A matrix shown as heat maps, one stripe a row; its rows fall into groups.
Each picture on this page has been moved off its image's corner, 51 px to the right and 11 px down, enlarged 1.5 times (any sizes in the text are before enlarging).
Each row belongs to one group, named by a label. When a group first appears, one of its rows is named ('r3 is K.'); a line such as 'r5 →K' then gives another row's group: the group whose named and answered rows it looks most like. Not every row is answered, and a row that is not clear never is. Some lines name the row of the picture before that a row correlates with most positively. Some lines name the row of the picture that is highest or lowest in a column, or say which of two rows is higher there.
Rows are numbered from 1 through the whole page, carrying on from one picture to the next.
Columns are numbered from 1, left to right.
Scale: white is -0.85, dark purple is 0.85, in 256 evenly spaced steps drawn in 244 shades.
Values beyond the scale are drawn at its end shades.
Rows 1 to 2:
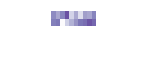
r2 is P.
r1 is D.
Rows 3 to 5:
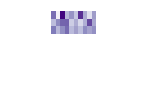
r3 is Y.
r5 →D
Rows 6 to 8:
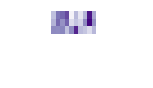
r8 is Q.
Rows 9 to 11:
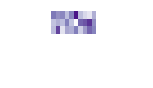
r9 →Q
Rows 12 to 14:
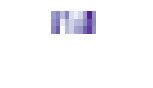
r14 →P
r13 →P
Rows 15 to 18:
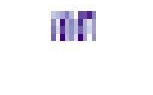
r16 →Y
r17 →Y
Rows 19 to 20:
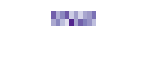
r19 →D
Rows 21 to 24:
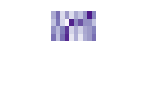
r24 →D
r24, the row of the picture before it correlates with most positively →19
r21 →P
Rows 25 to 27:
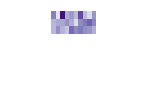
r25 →Y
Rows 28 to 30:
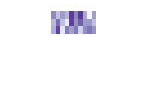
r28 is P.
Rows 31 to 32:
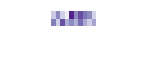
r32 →Y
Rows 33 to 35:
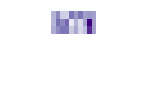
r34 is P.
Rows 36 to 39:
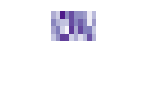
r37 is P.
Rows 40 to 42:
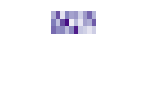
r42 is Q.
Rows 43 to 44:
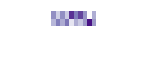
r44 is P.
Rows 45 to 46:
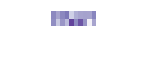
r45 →D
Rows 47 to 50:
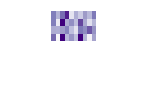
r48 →Y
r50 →Y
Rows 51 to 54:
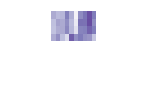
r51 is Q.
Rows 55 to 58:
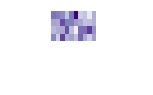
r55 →Q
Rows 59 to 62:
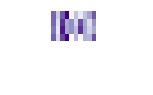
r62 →D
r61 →Y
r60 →Y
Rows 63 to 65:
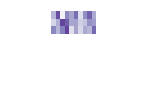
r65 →D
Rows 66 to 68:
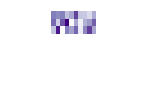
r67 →D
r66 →Q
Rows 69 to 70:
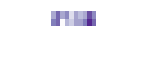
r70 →P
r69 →P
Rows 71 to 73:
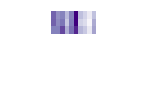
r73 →Q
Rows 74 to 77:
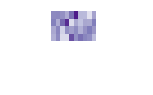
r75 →D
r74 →Q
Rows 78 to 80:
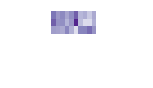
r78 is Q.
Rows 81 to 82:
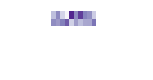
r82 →D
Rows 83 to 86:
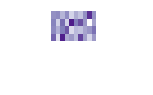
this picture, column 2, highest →83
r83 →P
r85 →D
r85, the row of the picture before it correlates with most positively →82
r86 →Y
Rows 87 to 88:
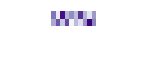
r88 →P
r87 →Y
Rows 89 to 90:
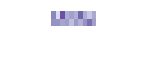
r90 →P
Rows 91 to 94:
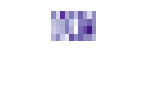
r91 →Y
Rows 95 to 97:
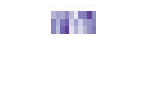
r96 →D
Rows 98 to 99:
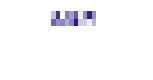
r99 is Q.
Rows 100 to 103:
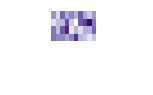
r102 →D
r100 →Y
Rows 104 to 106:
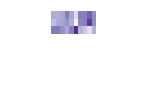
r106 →Q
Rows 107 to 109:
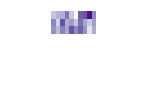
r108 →Y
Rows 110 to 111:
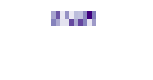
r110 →P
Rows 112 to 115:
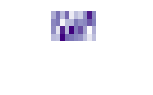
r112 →P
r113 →P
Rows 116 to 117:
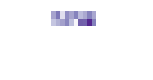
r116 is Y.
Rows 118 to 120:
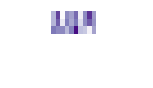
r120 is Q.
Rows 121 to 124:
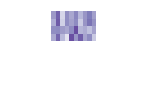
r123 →Q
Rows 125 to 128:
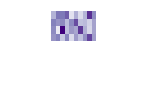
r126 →Q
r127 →Y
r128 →P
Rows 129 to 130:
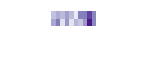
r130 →P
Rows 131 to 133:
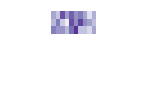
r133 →Q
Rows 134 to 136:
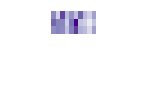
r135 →Q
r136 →Q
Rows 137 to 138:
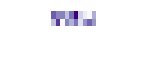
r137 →Q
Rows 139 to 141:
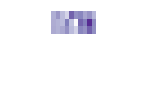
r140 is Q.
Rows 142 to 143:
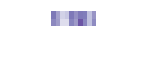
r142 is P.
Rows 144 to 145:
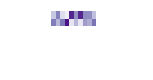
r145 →D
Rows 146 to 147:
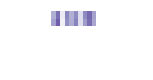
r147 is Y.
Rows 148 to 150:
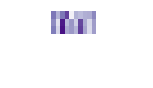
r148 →D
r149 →Y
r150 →Y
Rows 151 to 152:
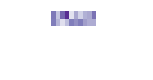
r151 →D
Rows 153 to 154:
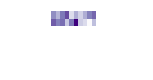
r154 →Q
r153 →D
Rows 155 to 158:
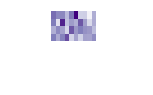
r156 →Y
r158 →D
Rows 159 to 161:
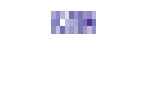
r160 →P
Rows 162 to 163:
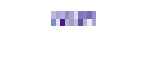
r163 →Y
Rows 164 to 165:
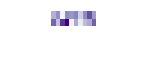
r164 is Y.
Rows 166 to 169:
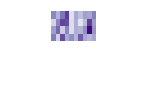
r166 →D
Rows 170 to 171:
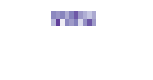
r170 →Q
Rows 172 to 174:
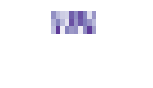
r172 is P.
